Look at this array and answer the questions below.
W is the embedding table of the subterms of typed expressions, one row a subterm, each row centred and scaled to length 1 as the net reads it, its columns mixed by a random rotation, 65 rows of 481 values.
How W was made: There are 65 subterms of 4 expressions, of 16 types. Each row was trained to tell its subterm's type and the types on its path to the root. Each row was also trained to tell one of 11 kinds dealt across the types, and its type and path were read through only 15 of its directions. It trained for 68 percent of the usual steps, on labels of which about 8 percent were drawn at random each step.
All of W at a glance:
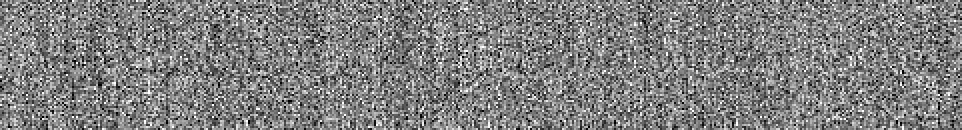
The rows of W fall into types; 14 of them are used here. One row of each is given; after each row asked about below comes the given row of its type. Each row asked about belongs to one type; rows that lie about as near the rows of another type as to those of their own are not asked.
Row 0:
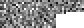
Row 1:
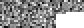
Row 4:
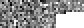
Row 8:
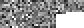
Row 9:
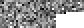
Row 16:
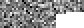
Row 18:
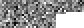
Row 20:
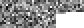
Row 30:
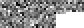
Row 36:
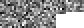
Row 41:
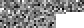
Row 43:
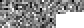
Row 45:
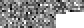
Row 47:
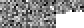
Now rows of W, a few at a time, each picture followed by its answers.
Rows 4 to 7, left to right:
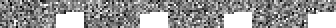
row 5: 0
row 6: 1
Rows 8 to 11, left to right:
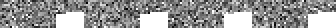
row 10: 41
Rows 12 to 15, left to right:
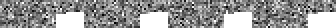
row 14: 18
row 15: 20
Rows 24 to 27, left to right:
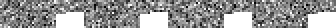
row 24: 43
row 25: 45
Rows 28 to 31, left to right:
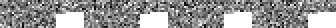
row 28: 30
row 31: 20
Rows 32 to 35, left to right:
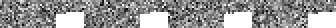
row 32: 30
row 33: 16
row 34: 1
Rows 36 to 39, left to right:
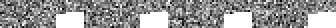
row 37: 47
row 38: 18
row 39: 41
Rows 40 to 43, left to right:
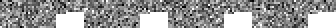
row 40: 45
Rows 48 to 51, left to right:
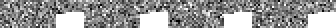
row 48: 8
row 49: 47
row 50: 4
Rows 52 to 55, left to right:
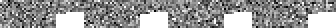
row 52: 1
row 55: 30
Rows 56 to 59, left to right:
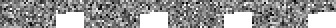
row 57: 43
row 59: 20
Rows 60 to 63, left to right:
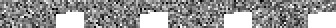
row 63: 43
